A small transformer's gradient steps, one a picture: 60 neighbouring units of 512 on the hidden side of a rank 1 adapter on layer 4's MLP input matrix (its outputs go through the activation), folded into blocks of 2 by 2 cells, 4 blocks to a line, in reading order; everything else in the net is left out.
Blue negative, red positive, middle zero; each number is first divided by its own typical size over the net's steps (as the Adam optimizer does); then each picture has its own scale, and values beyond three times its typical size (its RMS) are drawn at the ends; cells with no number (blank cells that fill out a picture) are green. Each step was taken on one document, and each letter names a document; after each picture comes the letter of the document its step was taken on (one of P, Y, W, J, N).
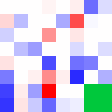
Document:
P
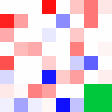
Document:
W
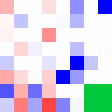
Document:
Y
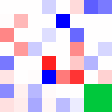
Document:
W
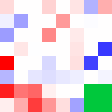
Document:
Y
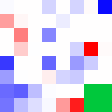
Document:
Y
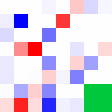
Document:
W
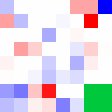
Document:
Y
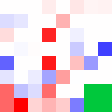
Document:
Y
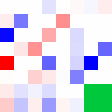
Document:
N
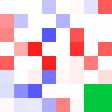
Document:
N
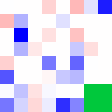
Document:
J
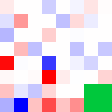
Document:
P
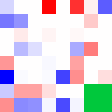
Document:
J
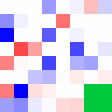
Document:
N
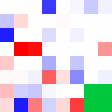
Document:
N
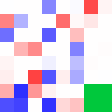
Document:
N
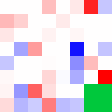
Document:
P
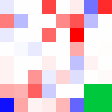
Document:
W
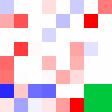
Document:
J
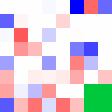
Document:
J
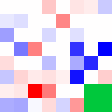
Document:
W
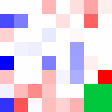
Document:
P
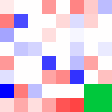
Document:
P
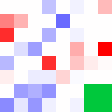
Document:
P
